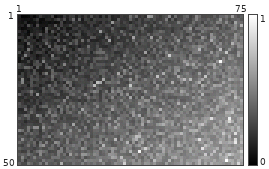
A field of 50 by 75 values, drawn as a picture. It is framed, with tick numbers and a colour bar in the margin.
Grain: fine. Slope: up to the bottom right. Ninth with the lowest average: top left. Stripes: none. Mirror symmetry: none. Ninth with the highest average: bottom right.
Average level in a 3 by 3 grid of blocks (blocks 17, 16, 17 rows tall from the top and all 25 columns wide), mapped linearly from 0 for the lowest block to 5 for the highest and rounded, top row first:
013 / 134 / 245
